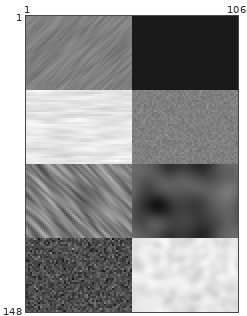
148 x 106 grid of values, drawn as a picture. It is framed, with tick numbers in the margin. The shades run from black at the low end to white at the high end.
The table splits into 4 rows of 2 panels. Panel 1,1: middling, slanting up to the right, faint in contrast. Panel 1,2: very low, flat. Panel 2,1: very high, streaked across, faint in contrast. Panel 2,2: middling, fine-grained, faint in contrast. Panel 3,1: middling, slanting down to the right. Panel 3,2: low, smooth. Panel 4,1: low, fine-grained. Panel 4,2: very high, blotchy, faint in contrast.
